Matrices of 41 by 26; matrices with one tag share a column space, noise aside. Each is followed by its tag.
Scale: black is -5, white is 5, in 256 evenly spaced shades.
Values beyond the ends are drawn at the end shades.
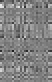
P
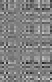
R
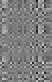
R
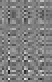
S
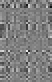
P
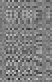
S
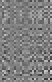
S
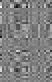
P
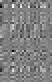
P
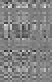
P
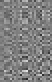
S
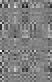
P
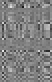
P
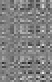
R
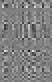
P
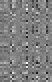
R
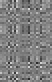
R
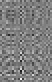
S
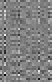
S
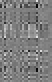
P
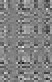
R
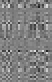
P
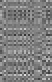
S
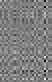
S
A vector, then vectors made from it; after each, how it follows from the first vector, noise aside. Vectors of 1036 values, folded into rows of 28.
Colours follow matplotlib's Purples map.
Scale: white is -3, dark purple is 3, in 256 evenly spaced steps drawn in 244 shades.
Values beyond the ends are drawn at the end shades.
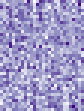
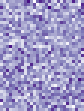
sign-scrambled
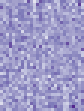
shrunk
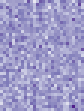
shrunk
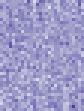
shrunk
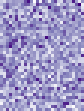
sign-scrambled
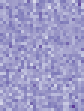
shrunk
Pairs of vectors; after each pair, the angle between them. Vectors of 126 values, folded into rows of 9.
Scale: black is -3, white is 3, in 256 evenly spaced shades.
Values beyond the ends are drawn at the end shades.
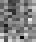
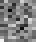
partly aligned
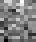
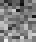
nearly opposite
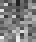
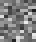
partly aligned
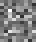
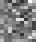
orthogonal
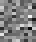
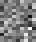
nearly opposite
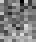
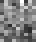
nearly opposite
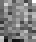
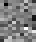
partly opposed
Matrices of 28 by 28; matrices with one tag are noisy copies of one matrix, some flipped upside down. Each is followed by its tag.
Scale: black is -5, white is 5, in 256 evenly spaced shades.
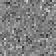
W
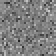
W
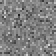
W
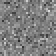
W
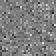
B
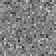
W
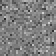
B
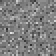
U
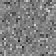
W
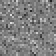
U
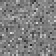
U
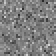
W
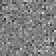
B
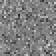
W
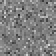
W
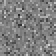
W
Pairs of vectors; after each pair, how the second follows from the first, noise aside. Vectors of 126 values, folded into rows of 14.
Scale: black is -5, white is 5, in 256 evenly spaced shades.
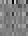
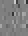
partly zeroed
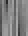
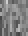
sign-scrambled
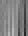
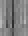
wrapped around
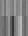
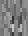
sign-scrambled
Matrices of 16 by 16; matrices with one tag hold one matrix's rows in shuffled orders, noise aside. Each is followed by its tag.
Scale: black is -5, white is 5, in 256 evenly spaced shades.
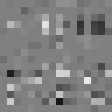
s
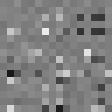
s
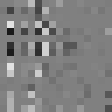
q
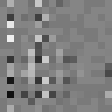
q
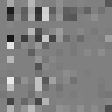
q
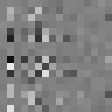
q
